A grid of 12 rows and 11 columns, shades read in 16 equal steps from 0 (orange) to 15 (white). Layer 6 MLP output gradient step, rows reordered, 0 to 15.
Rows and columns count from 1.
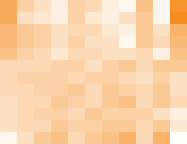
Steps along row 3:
up up up down same up up down up down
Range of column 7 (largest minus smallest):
6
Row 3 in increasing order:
5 6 8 8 9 10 10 11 11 12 13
